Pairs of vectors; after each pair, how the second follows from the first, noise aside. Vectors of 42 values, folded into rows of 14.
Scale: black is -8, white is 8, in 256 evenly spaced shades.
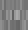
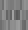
negated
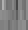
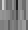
scaled up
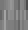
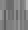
negated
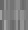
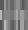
scaled up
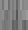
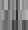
scaled up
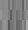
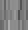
wrapped around
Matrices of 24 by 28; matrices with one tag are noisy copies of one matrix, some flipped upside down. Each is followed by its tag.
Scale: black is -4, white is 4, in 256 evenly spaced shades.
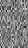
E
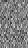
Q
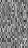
E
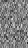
Q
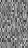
E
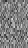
Q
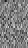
Q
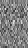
Q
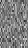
E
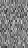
Q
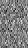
Q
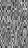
E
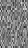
E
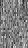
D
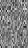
E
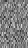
Q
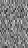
Q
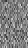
Q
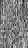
D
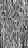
D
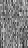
D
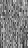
D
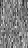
D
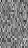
E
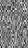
E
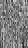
D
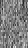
D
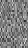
E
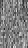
D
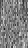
D
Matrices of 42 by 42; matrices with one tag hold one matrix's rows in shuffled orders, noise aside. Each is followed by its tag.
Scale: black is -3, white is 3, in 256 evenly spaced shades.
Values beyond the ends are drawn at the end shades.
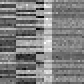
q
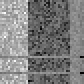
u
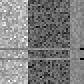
u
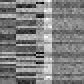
q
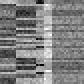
q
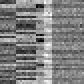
q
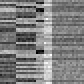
q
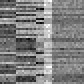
q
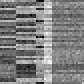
q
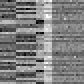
q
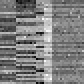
q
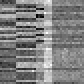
q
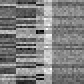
q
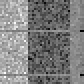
u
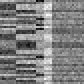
q
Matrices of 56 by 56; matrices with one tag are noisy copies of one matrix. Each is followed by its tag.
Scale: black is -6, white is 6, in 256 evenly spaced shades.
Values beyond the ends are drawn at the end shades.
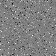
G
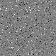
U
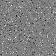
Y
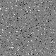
U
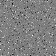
G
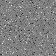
Y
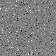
U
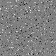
U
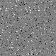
U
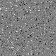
U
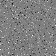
G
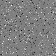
Y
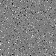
G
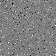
G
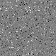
U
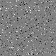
U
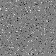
U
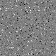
U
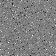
G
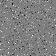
G
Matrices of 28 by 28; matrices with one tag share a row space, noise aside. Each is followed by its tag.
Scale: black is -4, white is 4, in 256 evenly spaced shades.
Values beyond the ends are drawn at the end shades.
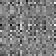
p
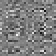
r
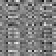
r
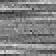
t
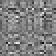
r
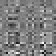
r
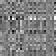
p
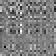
p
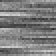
t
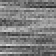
t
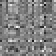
r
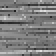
t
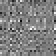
p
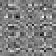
r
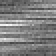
t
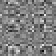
r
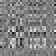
p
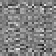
r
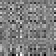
p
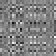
p
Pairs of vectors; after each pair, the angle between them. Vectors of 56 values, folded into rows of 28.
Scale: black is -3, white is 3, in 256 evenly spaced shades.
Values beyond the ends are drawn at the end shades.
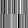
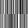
nearly opposite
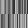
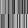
nearly parallel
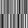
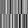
partly opposed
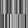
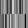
nearly parallel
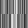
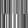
partly aligned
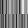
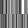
nearly parallel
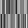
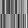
nearly parallel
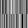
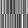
nearly opposite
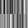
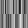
partly opposed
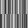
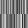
orthogonal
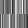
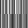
partly aligned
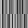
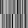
partly aligned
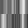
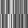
orthogonal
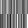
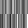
nearly parallel
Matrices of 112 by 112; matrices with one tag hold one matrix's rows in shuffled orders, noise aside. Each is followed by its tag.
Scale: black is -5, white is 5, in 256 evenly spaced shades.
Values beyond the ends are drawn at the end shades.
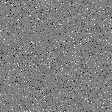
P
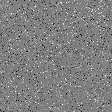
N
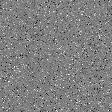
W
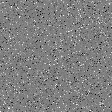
W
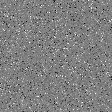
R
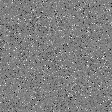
P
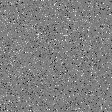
R
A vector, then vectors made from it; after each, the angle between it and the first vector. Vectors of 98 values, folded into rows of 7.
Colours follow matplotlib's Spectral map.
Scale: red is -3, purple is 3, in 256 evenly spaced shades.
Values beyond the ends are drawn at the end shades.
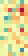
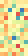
partly opposed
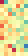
partly opposed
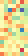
nearly opposite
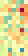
nearly parallel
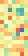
partly opposed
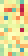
nearly parallel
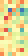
nearly opposite
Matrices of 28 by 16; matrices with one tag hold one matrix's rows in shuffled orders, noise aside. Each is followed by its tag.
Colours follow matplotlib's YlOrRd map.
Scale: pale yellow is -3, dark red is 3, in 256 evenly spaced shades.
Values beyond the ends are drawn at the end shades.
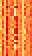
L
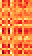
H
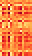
H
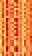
L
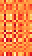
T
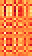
T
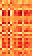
H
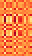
T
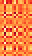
T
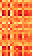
H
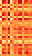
H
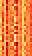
L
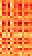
H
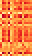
H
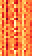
L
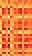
H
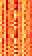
L
